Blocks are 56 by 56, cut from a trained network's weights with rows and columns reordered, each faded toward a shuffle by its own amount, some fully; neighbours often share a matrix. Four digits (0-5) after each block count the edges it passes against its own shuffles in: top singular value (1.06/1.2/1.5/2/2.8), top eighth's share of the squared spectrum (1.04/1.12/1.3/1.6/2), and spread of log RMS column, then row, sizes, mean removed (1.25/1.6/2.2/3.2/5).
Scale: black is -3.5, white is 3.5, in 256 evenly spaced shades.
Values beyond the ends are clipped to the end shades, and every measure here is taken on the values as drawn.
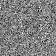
0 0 0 0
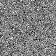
0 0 0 0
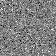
0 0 0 0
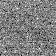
1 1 0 0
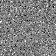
2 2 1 1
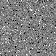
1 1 0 0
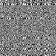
4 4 1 3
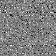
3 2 0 2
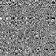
3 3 1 3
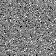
0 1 0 0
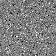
0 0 0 0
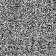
1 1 0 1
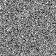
0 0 0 0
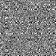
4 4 1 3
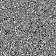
2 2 1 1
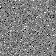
0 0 0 0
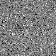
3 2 0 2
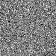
1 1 0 0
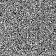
1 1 0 1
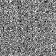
2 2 1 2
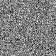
1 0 0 0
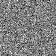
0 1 0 0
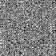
2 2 0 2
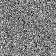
1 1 0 0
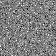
1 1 0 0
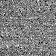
1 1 0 0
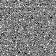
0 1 0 0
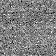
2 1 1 0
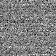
2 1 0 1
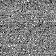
1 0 0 0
